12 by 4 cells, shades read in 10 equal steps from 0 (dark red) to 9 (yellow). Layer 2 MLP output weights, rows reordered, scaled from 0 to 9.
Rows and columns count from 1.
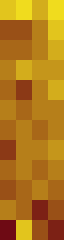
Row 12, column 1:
0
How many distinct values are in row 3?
3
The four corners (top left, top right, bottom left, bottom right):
8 9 0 1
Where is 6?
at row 4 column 3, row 4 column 4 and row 8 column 4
